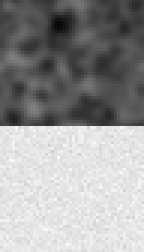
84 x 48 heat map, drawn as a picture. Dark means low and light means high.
It is made of 2 by 1 panels. Panel 1,1: low, blotchy. Panel 2,1: very high, fine-grained, faint in contrast.
